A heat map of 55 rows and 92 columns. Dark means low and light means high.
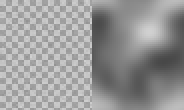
The table splits into one row of 2 panels. Panel 1,1: high, checkered. Panel 1,2: middling, smooth, strong in contrast.
